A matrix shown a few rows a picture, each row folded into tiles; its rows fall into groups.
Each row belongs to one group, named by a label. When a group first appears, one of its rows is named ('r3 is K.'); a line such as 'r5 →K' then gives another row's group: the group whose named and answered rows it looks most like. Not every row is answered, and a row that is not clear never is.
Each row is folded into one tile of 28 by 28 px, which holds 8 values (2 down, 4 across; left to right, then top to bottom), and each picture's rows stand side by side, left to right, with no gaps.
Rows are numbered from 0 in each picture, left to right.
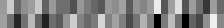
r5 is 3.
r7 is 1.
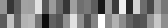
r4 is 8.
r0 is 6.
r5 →1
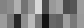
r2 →6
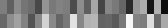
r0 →1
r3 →8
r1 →1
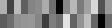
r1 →3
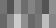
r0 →1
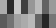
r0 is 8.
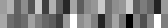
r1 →8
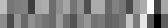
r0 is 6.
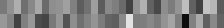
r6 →3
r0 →3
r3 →8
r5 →6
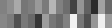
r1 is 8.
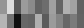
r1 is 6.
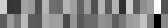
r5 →3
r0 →6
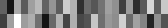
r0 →1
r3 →6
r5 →8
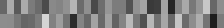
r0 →8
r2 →3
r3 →6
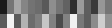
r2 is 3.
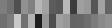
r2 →8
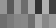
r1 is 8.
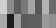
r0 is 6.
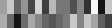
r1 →8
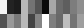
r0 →6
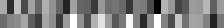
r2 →1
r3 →1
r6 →6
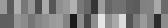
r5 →3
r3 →1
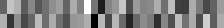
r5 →3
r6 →6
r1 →6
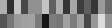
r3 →1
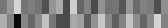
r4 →1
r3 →1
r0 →3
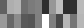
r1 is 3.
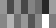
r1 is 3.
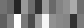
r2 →3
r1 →1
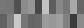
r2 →3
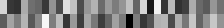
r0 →6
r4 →3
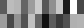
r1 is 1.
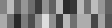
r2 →6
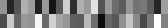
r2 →8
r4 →1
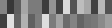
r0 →6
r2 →8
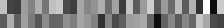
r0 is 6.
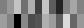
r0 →3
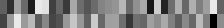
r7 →3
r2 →1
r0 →1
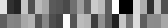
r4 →6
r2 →6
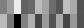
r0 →3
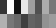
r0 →8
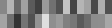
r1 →1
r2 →8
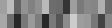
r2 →1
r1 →3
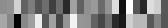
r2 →1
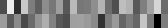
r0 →8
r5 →3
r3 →3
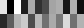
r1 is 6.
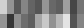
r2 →8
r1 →1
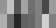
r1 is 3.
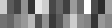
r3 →6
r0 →6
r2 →1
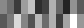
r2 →1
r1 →6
